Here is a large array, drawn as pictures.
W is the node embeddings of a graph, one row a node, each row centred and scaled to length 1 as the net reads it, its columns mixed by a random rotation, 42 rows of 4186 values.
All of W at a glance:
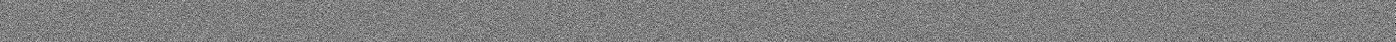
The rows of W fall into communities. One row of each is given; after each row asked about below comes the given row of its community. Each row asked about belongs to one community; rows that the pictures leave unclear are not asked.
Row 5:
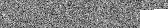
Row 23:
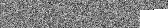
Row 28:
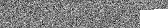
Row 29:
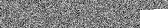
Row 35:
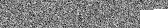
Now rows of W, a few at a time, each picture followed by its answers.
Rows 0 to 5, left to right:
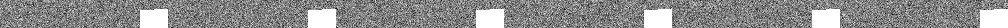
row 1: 35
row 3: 35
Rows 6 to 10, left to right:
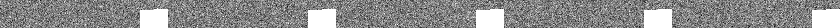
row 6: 29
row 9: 5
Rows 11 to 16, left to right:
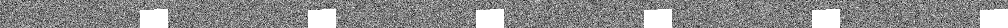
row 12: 5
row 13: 29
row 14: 5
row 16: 29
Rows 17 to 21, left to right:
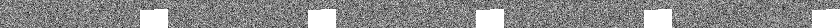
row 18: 29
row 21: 5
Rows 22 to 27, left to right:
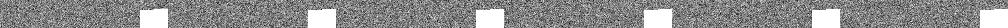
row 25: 29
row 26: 35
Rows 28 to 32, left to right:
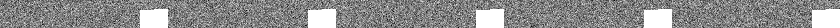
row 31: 28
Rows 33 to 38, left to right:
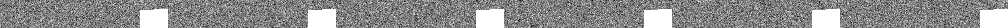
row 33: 28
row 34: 23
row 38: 29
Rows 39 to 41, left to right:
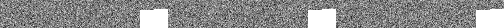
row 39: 35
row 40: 35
